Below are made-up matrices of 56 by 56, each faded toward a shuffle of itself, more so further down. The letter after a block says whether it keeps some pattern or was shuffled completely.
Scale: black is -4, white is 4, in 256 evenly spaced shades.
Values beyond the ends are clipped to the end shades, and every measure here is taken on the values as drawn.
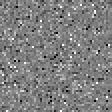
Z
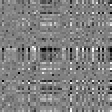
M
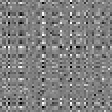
M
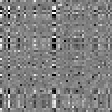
M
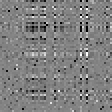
M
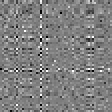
M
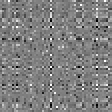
M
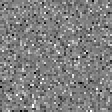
Z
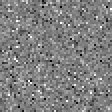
Z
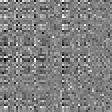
M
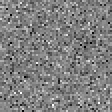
Z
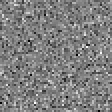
Z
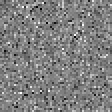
Z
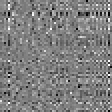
M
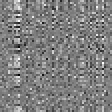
M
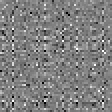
M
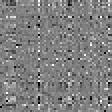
M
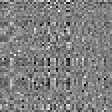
M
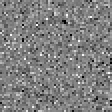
Z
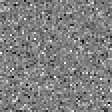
Z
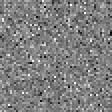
Z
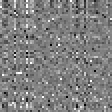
M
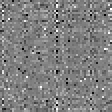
M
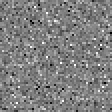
Z
